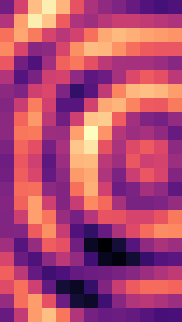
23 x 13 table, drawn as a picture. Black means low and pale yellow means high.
The middle right is the calmest part. Concentric rings centre on the middle right. The bottom middle is the ninth with the lowest average. The texture is blotchy.
